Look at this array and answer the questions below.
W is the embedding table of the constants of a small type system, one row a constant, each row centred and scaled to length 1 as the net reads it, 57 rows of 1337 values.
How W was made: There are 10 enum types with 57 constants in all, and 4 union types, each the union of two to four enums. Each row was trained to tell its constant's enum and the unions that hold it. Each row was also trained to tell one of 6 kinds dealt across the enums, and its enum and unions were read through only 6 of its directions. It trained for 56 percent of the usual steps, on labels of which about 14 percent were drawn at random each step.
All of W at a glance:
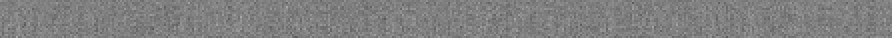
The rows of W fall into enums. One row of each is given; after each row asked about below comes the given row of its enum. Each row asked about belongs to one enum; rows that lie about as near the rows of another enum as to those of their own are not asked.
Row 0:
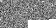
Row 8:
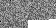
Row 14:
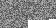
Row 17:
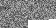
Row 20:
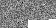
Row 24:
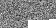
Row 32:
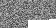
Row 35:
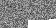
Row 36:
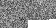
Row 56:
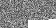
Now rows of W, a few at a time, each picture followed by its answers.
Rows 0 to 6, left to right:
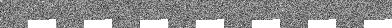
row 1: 35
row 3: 35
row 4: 20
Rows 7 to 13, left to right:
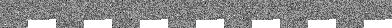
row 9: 0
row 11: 14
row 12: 24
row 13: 36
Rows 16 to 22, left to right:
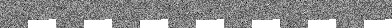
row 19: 35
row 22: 14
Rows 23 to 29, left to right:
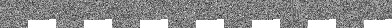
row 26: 0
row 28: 0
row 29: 24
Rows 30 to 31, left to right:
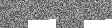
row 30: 17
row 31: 0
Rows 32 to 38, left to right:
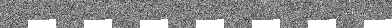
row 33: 24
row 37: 24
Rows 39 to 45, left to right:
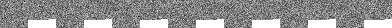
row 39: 20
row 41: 0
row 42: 35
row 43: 35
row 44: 35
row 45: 17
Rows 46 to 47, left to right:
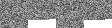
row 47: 24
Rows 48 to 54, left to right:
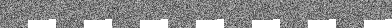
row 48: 20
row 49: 24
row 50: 20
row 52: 36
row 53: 0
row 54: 14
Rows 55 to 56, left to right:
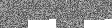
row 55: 14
